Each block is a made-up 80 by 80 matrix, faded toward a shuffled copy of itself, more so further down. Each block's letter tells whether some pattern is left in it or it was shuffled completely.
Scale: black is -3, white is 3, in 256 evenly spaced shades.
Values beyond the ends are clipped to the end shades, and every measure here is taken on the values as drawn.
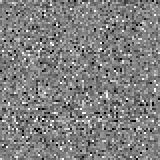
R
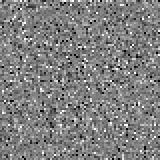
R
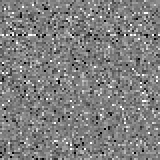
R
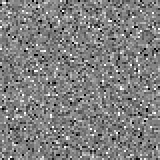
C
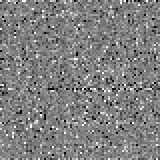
R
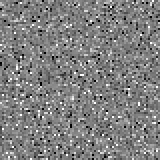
C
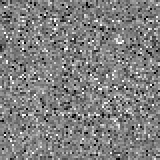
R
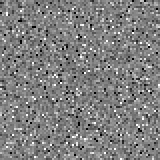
C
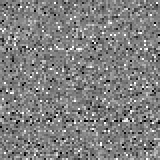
R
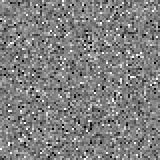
C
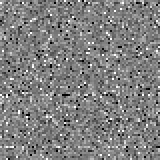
R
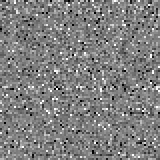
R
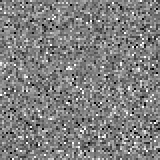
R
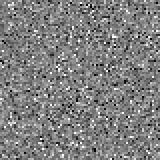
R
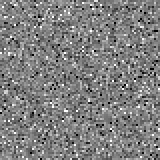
C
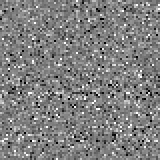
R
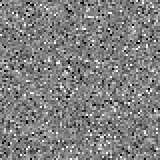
C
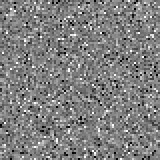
C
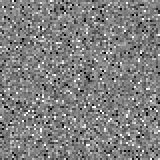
C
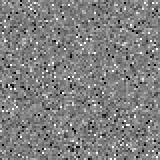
C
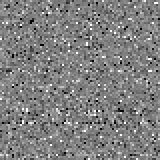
R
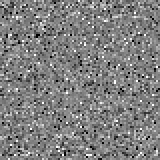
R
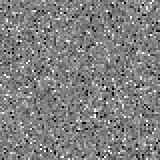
C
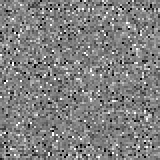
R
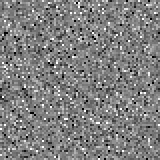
C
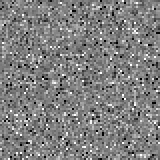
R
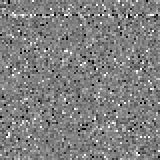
R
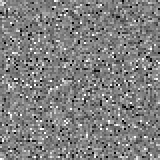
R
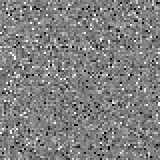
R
